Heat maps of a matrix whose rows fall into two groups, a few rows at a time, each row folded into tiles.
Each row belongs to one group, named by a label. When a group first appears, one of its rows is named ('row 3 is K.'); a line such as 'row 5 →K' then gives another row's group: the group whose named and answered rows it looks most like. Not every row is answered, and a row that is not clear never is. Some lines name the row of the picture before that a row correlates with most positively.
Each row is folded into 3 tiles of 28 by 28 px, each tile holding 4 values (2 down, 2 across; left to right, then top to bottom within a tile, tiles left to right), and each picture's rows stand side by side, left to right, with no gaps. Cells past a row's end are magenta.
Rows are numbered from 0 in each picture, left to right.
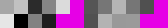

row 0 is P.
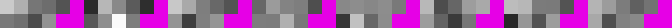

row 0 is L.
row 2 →L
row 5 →P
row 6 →L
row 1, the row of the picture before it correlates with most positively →1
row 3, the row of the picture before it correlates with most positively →1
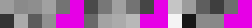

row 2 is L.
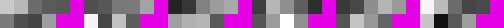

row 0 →L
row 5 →L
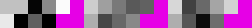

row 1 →L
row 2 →P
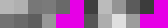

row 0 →L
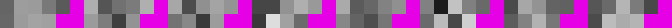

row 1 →P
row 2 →P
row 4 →P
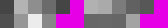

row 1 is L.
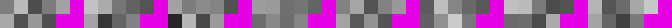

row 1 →L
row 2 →L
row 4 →P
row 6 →L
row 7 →P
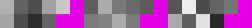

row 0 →P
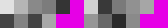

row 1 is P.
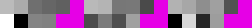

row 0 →L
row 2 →L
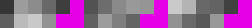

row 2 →L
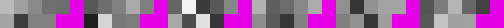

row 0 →L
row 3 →P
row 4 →P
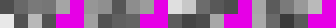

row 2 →L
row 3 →P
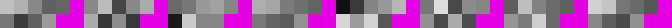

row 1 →P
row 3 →L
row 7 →L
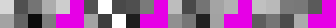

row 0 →P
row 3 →L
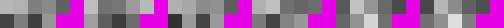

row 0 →L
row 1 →P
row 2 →L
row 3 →L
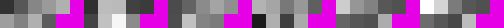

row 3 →L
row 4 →L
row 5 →L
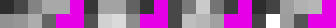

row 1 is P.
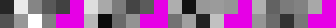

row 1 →L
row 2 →P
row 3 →P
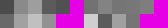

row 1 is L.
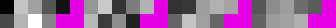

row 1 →P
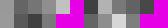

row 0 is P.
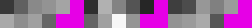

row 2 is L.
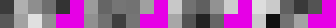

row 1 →P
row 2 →P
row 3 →L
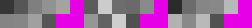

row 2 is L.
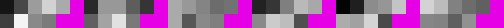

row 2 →L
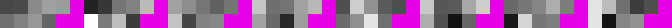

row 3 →P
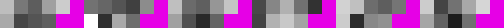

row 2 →P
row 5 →P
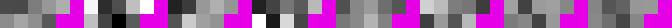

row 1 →P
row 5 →L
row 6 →P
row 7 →P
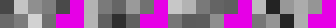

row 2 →L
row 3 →P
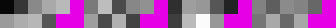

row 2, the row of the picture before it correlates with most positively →0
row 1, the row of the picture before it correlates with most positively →0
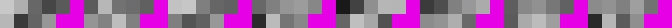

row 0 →L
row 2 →L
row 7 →L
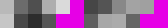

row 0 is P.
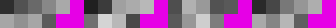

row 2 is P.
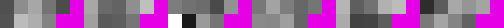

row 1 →P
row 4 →P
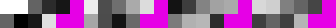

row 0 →L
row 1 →P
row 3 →L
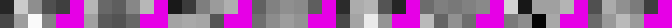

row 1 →P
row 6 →P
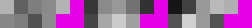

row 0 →P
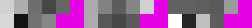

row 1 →P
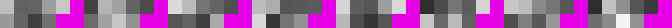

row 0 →P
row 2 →L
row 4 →P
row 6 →L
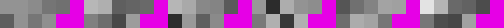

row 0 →L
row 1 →L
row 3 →P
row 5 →L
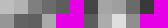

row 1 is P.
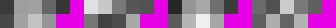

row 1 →L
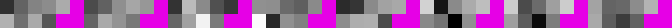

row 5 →P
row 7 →P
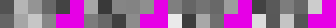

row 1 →P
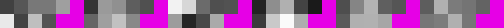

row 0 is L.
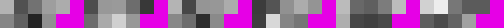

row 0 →P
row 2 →P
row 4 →P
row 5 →L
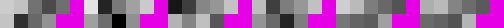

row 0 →L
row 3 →P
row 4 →L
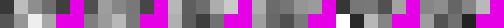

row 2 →P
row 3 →P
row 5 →P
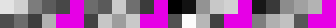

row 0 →L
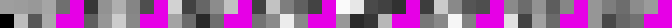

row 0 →L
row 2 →P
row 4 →L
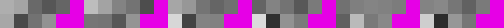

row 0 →L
